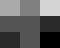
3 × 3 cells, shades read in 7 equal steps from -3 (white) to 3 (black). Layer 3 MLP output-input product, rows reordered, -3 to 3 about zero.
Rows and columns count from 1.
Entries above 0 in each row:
0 3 3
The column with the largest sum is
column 3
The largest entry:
3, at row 3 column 3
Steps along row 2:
same up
